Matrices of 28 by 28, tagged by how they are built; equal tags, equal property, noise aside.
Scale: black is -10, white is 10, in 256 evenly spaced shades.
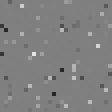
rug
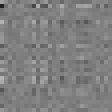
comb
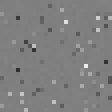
rug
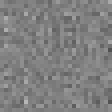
comb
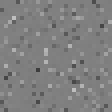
rug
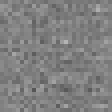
comb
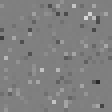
rug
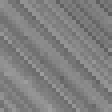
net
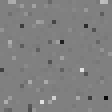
rug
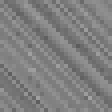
net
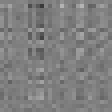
comb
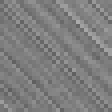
net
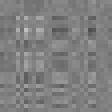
comb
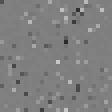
rug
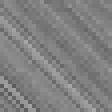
net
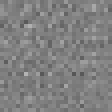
comb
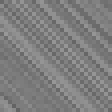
net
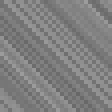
net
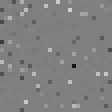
rug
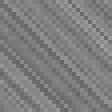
net
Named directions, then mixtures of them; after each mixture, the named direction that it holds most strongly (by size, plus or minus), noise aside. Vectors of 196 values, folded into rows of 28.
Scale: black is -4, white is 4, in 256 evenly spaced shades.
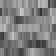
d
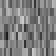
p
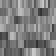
d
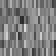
p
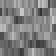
d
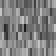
p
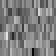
p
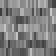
d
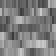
d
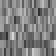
p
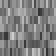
p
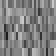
p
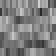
d
